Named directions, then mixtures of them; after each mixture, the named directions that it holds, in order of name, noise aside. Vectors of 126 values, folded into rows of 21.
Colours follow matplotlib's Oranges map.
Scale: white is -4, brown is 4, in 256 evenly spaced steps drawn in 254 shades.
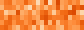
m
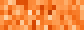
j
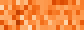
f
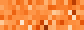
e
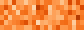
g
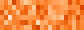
g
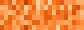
g, m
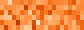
f, g, j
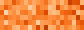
e, g, m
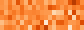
e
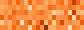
e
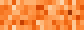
e, g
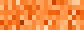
e, f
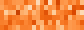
m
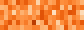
j, m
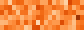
e, g, j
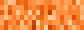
j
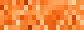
e, f, g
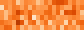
f, m
